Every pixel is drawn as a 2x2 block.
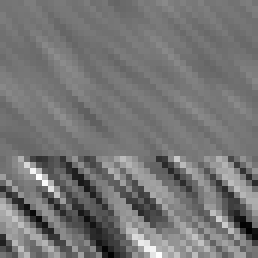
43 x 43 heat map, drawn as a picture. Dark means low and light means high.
The distribution is heavy-tailed on both sides. There is no overall slope. Neither half mirrors the other. A horizontal seam about 60% of the way down splits the table, and the top part is calmer.
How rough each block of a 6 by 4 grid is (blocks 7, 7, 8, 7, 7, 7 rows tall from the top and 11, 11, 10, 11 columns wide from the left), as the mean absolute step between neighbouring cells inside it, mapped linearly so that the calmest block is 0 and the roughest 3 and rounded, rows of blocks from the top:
0 0 0 0
0 0 0 0
0 0 0 0
1 1 1 1
3 2 2 2
2 2 2 3
